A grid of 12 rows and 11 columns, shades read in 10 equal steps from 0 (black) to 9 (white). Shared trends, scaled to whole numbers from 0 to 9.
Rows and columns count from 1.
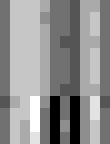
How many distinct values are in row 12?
6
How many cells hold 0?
8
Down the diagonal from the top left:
4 7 7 7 6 4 4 3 5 8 4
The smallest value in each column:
3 6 6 7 4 0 3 0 5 6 3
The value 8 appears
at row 9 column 10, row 10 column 10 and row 12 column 4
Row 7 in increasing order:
3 4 4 4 4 6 6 7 7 7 7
